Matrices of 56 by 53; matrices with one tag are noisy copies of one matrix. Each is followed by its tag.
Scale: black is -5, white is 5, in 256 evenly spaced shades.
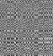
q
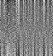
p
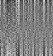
p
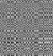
q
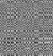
q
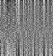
p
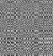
q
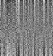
p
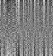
p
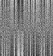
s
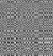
q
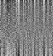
p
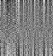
p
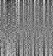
p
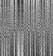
s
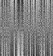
s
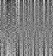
p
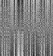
s
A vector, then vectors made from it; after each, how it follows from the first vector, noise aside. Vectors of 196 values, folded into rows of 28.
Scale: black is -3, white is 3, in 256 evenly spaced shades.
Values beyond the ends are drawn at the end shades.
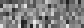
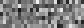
wrapped around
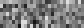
negated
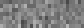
shrunk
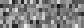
wrapped around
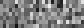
reversed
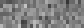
shrunk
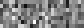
sign-scrambled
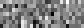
negated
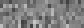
shrunk
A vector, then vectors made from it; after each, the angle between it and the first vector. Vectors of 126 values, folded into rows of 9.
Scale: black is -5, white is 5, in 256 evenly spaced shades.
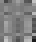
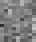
partly opposed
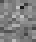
orthogonal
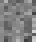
nearly opposite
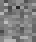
partly aligned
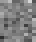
partly opposed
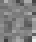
nearly opposite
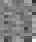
nearly opposite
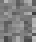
nearly opposite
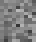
partly opposed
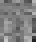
nearly parallel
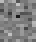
orthogonal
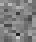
partly opposed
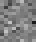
orthogonal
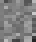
nearly parallel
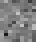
orthogonal
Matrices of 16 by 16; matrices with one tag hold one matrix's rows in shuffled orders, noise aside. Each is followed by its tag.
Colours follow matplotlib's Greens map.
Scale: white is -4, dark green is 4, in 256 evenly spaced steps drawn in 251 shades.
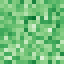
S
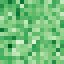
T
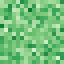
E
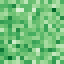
T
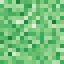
T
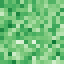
T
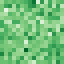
S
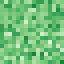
S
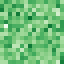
E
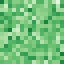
E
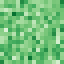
E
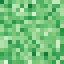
E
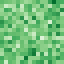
S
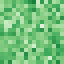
S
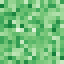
T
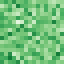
T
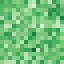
S
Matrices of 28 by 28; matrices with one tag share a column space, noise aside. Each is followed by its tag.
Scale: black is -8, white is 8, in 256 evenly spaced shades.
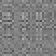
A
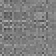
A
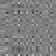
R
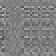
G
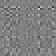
G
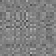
A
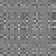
A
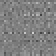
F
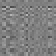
G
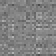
A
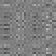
A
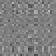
R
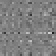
F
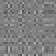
R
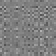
G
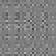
A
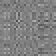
A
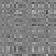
R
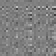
G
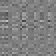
A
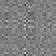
A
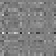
F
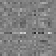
F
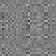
A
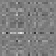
F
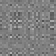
A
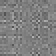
A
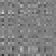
R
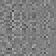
A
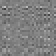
G
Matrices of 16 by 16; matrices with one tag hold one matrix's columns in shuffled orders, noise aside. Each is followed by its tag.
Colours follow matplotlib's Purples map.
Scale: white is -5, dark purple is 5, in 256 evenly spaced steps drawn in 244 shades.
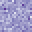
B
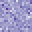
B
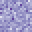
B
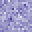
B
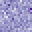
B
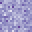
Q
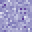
B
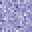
Q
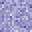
Q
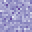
B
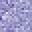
B
